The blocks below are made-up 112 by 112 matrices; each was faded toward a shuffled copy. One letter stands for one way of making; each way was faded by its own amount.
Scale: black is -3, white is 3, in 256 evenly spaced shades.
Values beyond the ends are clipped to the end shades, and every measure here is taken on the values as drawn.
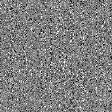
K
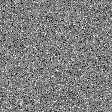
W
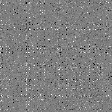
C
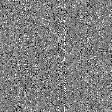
K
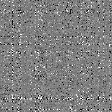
C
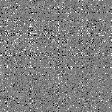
C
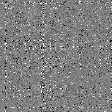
C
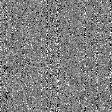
K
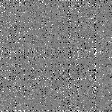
C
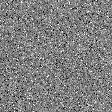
W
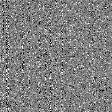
K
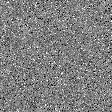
W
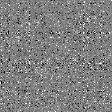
C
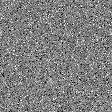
W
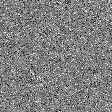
W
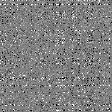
C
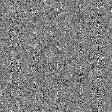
K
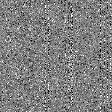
K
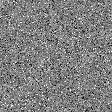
W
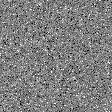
W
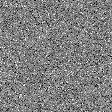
W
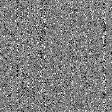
K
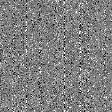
K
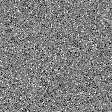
W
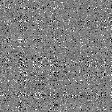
C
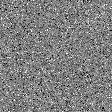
W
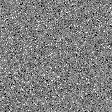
W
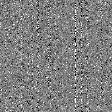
K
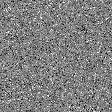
W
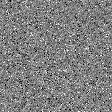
W
